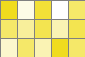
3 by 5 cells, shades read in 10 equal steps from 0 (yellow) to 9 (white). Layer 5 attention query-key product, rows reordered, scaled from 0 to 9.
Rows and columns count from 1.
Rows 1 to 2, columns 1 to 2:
0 8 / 3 5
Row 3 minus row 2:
4 -2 4 -6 1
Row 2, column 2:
5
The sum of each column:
10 16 9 15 8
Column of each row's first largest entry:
4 4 1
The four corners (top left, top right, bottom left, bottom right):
0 3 7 3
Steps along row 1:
up down up down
